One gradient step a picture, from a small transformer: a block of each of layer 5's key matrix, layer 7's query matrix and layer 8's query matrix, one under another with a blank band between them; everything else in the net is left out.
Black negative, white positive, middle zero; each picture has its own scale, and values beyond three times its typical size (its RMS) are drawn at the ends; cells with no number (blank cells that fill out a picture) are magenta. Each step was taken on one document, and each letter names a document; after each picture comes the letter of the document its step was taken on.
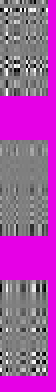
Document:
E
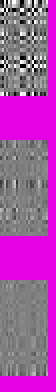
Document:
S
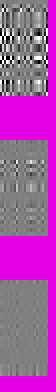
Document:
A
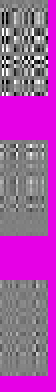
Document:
A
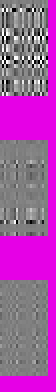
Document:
A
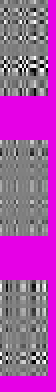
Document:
E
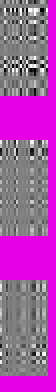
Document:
E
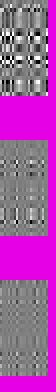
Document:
A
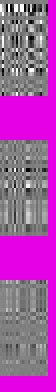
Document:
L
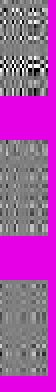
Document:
E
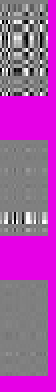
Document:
L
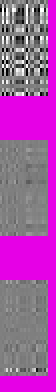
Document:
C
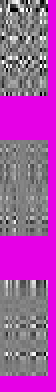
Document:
S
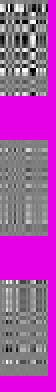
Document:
L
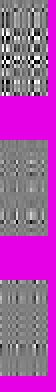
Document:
A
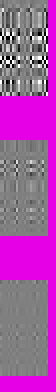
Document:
A
